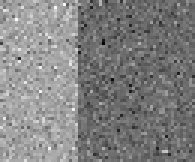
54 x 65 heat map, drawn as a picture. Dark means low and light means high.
Overall the values sit about 50% of the way up the scale. There are no regular stripes. The histogram is bell-shaped. A vertical seam about 40% of the way across splits the table, and the left part is higher.
